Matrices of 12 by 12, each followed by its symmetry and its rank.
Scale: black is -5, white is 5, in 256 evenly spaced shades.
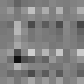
neither, rank two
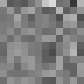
neither, rank two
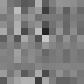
neither, rank two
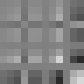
symmetric, rank one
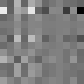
neither, rank two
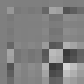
symmetric, rank one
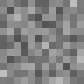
symmetric, full rank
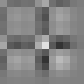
symmetric, rank one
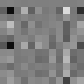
neither, rank two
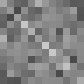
symmetric, full rank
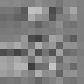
neither, rank two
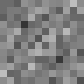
symmetric, full rank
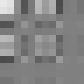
symmetric, rank one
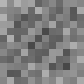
symmetric, full rank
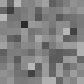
symmetric, full rank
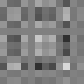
symmetric, rank one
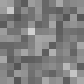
symmetric, full rank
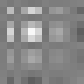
symmetric, rank one
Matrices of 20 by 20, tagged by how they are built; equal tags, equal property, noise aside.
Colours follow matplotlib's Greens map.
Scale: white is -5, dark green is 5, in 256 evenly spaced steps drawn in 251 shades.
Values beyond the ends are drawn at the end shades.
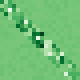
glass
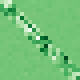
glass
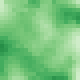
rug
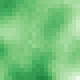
rug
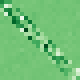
glass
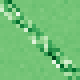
glass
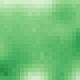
rug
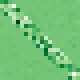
glass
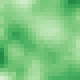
rug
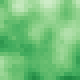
rug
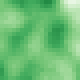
rug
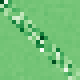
glass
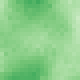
rug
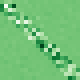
glass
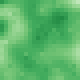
rug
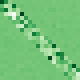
glass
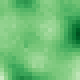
rug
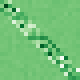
glass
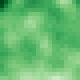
rug
